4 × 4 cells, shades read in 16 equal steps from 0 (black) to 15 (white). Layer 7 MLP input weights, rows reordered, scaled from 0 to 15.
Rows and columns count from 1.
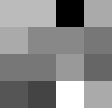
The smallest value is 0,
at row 1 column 3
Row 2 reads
10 8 8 7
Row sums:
32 33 29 34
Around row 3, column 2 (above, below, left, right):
8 4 7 9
